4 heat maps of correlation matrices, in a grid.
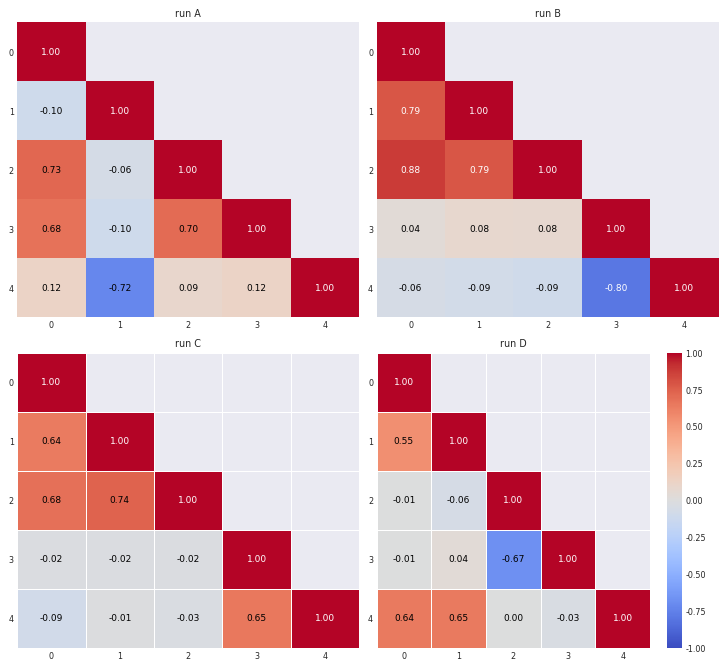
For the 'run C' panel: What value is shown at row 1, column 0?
0.64
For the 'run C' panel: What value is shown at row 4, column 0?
-0.09
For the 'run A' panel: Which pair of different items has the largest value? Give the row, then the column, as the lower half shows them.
2, 0
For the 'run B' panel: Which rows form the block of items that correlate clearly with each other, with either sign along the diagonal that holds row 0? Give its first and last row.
0 to 2
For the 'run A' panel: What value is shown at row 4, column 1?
-0.72
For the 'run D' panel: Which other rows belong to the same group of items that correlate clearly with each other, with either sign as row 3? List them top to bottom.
2
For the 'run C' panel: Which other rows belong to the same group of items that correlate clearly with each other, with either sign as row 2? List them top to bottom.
0, 1
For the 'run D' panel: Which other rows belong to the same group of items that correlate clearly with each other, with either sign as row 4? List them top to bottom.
0, 1
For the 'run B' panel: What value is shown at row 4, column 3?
-0.80
